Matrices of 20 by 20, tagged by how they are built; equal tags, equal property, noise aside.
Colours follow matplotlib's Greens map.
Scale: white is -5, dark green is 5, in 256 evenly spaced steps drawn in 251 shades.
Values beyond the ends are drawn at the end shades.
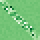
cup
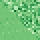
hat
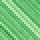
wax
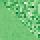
hat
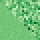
hat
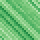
wax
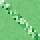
cup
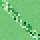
cup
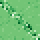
cup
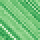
wax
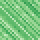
wax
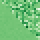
hat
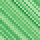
wax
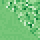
hat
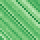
wax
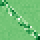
cup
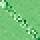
cup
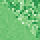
hat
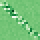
cup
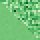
hat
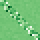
cup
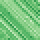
wax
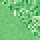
hat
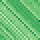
wax
